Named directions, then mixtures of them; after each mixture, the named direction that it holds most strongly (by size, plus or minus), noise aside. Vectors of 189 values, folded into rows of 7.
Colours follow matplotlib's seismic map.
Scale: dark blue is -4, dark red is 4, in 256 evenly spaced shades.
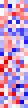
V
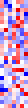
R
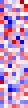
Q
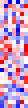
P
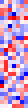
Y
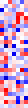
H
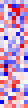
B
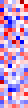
Q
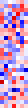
B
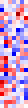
H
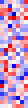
Y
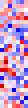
Y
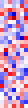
Y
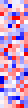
Y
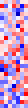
B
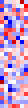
Q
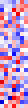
B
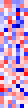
R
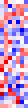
V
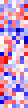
V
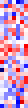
P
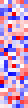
Y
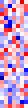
Q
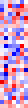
B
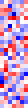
Y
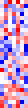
P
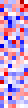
Q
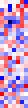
V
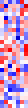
P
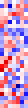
V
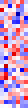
H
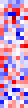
B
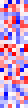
P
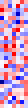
H
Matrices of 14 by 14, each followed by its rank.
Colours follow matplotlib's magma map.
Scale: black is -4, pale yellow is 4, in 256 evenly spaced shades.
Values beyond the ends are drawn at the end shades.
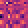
two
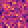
full rank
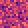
full rank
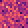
full rank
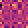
two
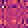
three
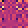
two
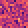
full rank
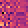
three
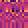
two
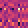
two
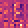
three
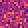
full rank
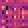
two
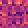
three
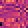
three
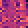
three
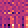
two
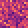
full rank
